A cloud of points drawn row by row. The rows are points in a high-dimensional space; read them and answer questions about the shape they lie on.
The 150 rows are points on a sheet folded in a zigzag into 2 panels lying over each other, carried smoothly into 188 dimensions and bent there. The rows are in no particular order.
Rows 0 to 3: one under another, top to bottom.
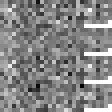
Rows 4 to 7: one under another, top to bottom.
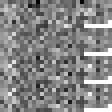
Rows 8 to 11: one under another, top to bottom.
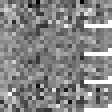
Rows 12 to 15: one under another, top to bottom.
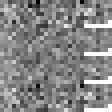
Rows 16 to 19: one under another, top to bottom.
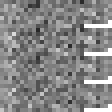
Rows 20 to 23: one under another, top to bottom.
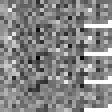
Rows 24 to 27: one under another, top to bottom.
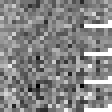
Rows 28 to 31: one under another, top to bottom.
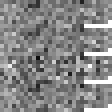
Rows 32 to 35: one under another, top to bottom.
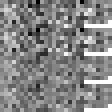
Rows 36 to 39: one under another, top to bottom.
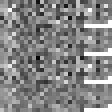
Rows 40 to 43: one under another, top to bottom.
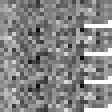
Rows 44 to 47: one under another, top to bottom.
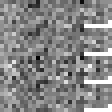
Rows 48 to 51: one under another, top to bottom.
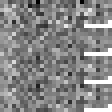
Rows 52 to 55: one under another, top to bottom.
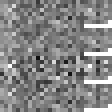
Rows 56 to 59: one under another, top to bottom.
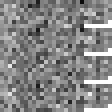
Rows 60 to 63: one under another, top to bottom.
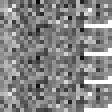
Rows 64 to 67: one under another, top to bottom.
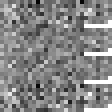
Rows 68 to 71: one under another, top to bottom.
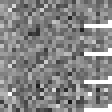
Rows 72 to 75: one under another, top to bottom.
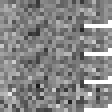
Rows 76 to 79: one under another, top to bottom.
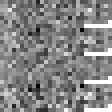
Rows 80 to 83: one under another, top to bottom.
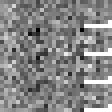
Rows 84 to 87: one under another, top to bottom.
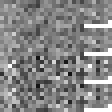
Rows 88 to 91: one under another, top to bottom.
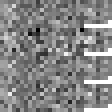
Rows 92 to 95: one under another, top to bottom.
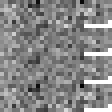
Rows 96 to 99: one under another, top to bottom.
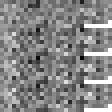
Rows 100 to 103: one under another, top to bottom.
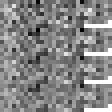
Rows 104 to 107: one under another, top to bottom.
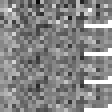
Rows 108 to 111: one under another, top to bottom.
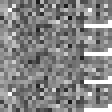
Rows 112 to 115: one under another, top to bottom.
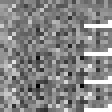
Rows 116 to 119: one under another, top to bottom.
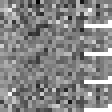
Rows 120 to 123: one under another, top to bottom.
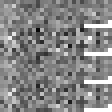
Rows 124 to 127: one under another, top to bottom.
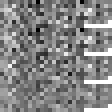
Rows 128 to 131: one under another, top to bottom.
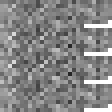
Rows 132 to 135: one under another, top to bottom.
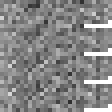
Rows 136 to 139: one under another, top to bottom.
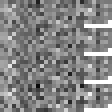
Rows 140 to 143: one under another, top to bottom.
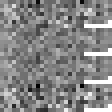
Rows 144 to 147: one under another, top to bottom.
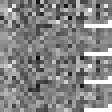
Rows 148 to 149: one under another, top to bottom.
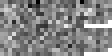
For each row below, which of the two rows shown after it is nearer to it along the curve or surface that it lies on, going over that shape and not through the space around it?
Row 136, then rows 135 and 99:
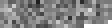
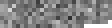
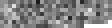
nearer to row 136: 135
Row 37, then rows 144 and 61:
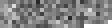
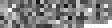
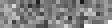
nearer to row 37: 61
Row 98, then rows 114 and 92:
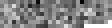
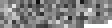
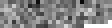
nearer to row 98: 114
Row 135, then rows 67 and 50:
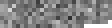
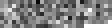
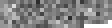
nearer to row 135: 67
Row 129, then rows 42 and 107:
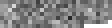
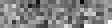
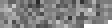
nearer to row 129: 42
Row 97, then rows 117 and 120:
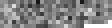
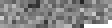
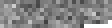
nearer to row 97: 120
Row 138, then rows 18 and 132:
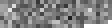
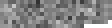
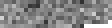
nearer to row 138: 18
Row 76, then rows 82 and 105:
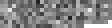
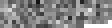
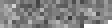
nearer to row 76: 82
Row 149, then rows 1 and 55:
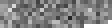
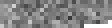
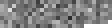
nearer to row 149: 1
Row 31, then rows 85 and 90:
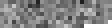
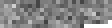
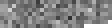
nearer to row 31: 90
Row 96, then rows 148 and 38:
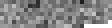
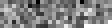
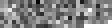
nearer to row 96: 148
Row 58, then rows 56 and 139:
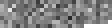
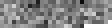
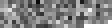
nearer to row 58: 139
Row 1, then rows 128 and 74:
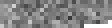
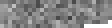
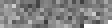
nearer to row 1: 74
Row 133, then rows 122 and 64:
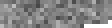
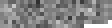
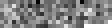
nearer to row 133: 122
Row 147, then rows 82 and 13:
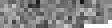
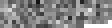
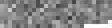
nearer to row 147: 82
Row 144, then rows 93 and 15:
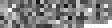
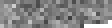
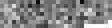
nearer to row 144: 15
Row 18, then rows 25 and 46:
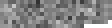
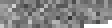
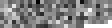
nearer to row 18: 46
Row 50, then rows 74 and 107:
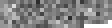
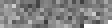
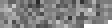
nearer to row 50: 74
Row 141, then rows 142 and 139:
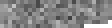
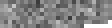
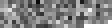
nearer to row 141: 142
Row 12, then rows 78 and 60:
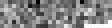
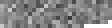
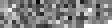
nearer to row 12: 60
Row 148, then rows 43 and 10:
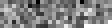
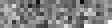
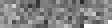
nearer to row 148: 43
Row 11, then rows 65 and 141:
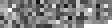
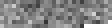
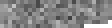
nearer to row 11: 141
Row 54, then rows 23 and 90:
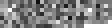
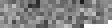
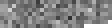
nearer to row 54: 90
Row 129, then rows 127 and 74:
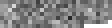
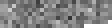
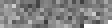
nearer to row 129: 74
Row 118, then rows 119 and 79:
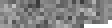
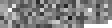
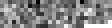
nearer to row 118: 79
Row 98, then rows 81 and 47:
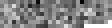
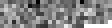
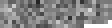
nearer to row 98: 81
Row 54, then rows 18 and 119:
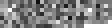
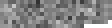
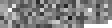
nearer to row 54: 119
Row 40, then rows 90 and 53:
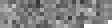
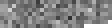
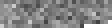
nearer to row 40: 90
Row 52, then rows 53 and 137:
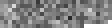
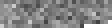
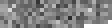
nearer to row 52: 53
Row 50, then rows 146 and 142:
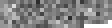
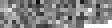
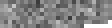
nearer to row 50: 146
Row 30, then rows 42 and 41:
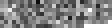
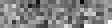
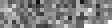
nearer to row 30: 41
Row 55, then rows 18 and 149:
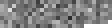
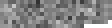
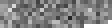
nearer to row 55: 18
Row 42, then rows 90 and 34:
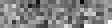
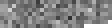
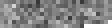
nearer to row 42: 34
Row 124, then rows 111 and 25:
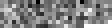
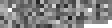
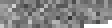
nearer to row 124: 111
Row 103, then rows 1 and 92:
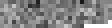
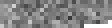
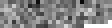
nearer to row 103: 92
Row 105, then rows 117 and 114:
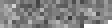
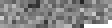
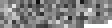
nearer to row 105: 114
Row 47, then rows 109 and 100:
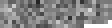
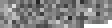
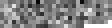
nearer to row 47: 100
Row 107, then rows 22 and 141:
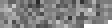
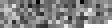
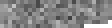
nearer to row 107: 141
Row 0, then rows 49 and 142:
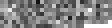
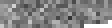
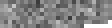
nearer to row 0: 142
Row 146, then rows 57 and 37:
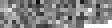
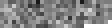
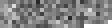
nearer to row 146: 57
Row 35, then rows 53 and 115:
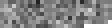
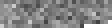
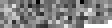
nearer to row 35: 115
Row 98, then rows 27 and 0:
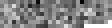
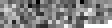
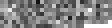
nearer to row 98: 27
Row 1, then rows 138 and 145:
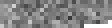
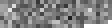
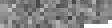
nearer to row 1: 138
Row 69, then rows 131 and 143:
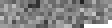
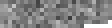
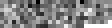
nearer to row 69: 131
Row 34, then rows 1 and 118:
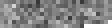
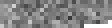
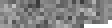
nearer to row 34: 1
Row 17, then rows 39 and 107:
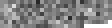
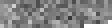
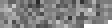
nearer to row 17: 39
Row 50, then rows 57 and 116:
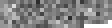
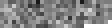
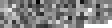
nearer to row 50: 116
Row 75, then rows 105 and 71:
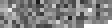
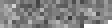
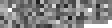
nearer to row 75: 71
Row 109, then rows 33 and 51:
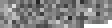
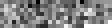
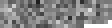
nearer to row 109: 33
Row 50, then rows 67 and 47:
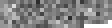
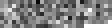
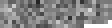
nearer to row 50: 67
